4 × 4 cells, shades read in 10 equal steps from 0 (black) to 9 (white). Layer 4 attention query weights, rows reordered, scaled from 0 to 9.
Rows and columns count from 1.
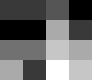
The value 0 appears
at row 1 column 4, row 2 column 1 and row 2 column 2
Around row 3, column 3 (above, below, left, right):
6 9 4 6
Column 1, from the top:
2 0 4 6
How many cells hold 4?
2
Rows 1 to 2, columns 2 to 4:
2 3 0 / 0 6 2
